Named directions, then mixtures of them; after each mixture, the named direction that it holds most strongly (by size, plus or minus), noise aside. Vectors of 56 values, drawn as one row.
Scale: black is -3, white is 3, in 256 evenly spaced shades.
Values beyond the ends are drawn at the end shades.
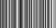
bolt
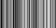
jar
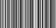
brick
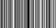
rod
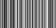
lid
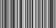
lid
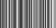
bolt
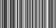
lid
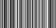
lid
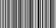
brick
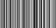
brick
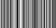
bolt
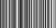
bolt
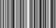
rod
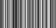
brick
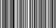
rod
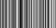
bolt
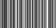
lid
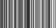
rod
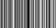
rod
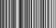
bolt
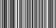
lid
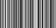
brick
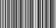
brick
